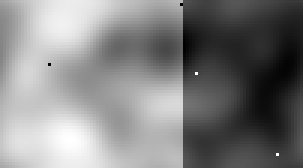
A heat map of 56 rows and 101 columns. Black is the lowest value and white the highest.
There are no regular stripes. Four lone cells stand out: two far higher and two far lower than their neighbours. The ninth with the highest average is the bottom left. The top right is the calmest part. The left part is higher, up to a seam about 60% of the way across.
